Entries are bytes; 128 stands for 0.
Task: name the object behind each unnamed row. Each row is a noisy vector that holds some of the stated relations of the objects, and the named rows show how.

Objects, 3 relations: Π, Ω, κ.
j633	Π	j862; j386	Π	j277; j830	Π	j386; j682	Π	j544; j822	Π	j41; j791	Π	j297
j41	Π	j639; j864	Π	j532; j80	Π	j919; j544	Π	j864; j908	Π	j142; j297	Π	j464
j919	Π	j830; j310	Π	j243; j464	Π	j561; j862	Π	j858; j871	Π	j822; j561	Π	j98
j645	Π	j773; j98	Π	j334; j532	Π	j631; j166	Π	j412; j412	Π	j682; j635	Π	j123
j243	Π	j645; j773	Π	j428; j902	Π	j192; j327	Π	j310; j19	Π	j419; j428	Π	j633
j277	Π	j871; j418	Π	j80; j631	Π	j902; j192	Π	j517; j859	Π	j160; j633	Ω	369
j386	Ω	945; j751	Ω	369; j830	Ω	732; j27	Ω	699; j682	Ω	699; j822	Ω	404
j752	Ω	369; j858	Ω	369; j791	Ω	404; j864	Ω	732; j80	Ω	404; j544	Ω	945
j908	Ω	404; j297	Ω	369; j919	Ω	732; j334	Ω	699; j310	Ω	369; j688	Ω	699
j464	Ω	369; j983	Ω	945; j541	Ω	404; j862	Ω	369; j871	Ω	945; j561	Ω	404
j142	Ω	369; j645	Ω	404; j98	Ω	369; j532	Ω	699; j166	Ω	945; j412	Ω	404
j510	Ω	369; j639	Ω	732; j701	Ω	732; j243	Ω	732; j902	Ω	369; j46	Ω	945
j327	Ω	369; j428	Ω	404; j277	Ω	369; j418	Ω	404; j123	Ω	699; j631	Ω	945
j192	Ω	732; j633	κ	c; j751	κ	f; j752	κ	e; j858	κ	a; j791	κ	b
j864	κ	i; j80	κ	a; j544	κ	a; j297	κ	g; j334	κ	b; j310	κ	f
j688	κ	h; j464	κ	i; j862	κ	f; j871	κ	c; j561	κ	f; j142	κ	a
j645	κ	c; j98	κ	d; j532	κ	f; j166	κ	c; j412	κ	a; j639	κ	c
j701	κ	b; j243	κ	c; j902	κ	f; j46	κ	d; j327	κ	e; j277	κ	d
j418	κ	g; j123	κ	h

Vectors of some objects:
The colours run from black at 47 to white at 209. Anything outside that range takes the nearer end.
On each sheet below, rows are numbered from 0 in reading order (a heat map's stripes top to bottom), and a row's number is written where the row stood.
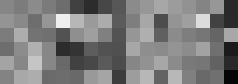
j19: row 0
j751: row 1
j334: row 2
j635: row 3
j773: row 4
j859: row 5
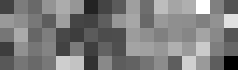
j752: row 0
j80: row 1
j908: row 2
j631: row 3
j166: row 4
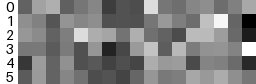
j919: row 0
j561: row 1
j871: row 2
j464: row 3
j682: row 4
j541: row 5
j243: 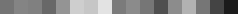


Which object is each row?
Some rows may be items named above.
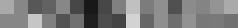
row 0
j418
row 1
j830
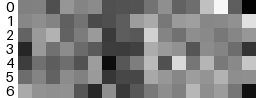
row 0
j561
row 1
j80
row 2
j919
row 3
j682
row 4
j864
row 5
j510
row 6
j41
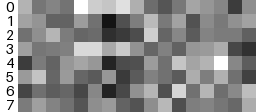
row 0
j277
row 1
j418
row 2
j830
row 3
j633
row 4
j752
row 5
j822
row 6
j864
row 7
j334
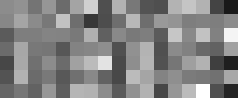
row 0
j639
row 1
j386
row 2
j858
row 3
j334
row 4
j532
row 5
j27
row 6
j902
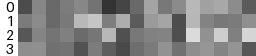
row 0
j983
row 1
j297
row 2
j858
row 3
j791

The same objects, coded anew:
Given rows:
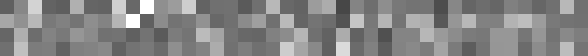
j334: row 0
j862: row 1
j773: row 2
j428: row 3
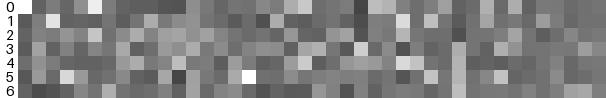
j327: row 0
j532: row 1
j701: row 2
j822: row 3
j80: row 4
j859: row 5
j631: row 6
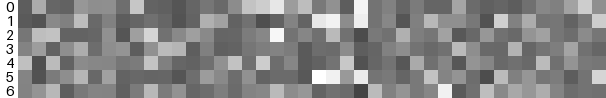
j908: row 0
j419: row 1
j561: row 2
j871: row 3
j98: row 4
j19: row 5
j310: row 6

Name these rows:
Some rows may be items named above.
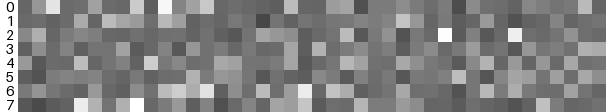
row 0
j334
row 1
j544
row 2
j243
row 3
j27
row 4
j46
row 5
j517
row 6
j791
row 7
j142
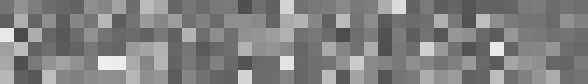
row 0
j412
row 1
j822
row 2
j464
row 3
j645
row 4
j858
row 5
j633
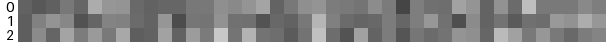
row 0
j510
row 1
j682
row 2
j41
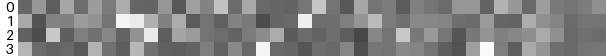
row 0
j41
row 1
j858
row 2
j902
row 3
j297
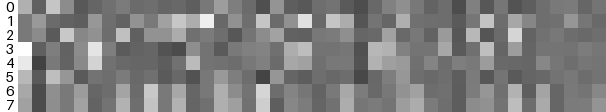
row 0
j864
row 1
j791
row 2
j639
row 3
j327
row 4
j752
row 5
j864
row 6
j277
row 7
j277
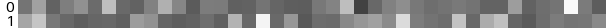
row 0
j166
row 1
j418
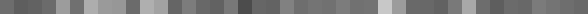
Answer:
j544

